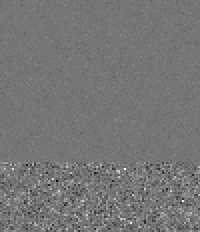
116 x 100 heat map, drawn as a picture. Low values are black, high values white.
Slope: none. Grain: fine. Seam: horizontal, 70% of the way down, the top part calmer. Histogram: heavy tails on both sides. Odd rows or columns: none. Mirror symmetry: none.
